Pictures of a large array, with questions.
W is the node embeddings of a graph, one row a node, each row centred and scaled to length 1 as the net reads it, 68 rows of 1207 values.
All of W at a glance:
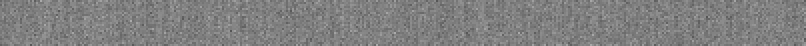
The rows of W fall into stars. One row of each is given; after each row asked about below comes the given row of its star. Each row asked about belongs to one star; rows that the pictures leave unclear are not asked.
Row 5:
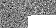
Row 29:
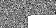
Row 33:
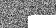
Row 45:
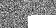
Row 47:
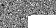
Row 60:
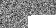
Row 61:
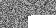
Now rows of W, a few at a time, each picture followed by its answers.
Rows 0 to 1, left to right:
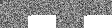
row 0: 60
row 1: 60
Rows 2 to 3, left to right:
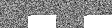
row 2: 47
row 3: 47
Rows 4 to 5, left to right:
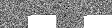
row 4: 33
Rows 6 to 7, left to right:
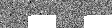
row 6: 5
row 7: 47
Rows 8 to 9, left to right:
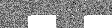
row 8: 45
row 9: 33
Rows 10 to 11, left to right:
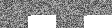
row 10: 29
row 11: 45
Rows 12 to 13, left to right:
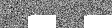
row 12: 33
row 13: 61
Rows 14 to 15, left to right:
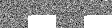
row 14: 60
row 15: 29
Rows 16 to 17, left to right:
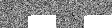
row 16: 61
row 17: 33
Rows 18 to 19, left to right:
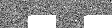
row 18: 45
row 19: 5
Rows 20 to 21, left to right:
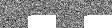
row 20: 47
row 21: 61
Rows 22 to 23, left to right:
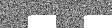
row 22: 60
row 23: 33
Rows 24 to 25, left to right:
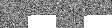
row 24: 45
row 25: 29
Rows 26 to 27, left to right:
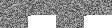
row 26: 29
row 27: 47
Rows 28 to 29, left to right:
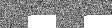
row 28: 47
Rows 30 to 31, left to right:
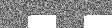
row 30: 47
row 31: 33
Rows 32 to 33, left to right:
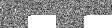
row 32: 45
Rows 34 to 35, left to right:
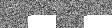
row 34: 29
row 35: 45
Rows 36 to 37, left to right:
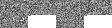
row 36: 45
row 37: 45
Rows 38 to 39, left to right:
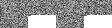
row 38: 47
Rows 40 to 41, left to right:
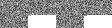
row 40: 45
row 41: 45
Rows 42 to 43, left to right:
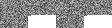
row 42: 61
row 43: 60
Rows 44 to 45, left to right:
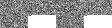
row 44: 60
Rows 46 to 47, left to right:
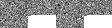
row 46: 47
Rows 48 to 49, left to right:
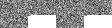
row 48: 5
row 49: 60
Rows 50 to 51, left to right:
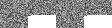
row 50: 5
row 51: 60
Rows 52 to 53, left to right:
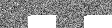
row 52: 45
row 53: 29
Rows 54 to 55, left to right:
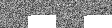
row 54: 5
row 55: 47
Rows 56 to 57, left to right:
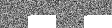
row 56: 33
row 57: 60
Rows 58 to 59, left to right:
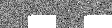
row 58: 60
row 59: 61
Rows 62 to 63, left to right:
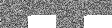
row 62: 29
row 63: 5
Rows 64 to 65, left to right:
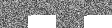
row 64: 33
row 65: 5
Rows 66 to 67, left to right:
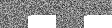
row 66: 33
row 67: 60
